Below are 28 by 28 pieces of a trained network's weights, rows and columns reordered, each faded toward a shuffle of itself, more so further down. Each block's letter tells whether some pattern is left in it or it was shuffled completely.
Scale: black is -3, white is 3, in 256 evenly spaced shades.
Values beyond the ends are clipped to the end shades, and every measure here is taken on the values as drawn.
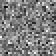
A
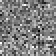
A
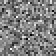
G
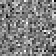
G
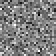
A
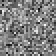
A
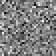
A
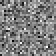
G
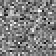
A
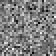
G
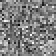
A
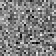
G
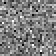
G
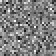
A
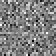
A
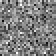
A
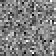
G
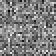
A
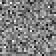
G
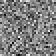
G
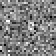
A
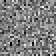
A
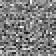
A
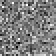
G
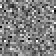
A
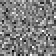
A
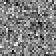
G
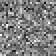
G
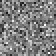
G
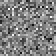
A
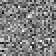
A
